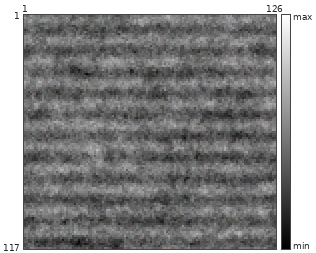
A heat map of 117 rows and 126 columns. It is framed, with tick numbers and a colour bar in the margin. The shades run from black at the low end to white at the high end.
Stripes running across repeat 11 times from top to bottom. On average the colour sits 40% of the way up the scale. The values follow a bell shape. No row or column stands out. There is no seam. No overall slope runs across the table.
